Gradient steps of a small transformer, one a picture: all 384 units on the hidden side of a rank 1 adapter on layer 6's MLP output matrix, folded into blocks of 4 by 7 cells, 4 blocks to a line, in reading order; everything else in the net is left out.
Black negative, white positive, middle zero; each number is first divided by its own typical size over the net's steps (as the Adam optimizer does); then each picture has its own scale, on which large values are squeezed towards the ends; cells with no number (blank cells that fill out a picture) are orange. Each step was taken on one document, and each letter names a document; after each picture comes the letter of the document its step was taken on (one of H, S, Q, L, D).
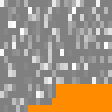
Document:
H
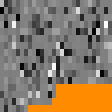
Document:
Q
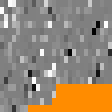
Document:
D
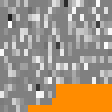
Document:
H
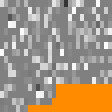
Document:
H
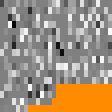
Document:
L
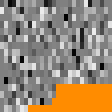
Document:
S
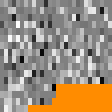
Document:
S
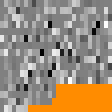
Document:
Q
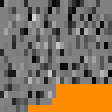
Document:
L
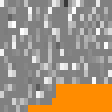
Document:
H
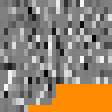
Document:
L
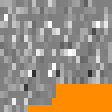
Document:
Q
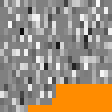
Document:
L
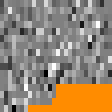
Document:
Q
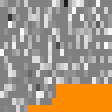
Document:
H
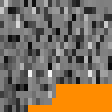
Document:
S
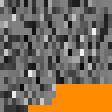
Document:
S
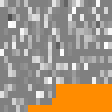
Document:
H
